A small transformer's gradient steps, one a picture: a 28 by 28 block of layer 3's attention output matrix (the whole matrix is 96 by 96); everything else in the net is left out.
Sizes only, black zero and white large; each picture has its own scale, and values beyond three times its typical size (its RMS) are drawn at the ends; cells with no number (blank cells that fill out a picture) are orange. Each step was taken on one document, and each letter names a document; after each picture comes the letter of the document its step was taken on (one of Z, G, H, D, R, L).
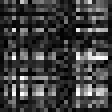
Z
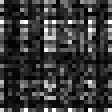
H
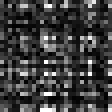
H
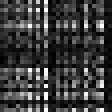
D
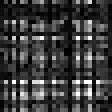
Z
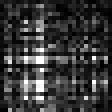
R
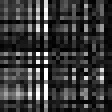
D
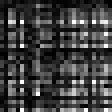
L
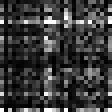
H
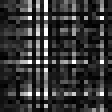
D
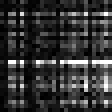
L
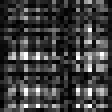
Z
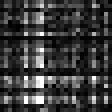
R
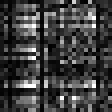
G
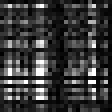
R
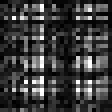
Z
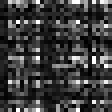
L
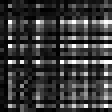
L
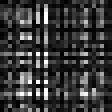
D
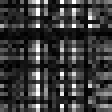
G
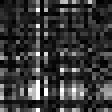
G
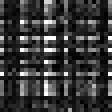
H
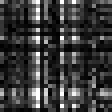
G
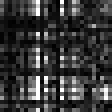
G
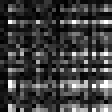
L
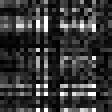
G
